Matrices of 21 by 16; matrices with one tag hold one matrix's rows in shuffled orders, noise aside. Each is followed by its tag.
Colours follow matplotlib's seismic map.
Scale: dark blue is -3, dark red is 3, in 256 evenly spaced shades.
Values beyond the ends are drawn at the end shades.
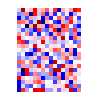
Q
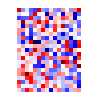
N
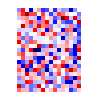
N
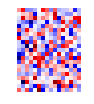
Q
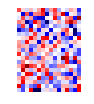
N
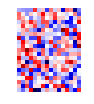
N
